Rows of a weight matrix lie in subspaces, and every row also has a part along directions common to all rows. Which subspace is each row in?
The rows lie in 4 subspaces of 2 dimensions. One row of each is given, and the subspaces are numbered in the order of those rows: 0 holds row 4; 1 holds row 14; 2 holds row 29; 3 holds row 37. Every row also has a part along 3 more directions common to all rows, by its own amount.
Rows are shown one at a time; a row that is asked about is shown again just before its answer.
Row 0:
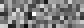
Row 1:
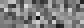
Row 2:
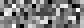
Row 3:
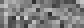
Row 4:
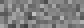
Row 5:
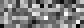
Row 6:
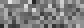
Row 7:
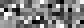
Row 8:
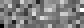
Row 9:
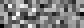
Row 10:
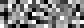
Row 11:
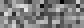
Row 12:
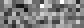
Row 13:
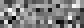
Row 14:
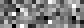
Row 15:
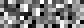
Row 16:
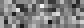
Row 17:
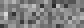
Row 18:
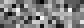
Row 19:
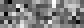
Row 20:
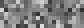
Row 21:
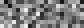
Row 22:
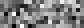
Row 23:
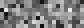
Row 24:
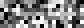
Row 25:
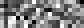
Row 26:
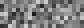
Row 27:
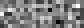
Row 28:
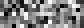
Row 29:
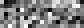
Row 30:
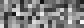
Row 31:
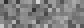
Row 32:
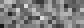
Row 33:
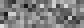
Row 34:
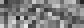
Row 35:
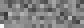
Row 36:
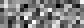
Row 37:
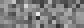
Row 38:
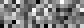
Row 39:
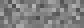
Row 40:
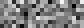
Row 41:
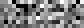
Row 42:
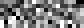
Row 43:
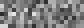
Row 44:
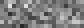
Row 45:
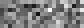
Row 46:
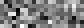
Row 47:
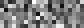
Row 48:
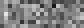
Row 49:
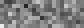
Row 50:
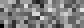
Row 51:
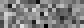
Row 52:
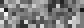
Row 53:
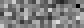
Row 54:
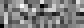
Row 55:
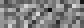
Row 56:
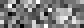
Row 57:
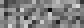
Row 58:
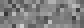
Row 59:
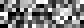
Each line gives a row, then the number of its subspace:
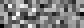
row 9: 1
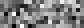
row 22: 1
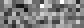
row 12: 1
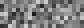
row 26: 0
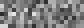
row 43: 0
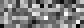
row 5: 3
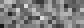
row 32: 3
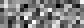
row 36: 2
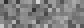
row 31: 0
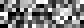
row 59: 0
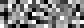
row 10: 0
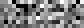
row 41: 1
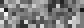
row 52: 3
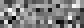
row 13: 2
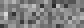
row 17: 0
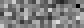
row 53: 2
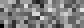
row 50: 3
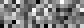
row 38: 0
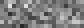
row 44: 0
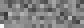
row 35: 0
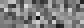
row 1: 3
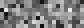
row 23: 3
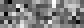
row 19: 1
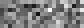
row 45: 2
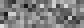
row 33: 0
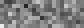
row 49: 3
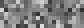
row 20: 3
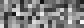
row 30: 3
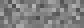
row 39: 1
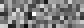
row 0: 0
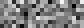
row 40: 1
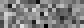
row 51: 0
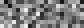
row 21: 2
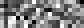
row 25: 2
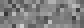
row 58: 1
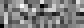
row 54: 1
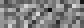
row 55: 2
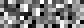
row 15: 2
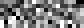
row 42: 2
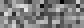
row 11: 1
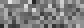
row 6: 3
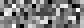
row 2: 1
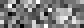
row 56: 0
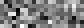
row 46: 1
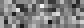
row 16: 1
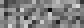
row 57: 2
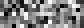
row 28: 1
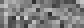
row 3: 2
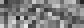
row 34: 2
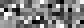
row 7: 3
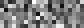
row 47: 3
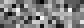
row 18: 3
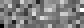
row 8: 3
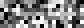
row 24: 3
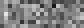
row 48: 0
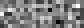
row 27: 2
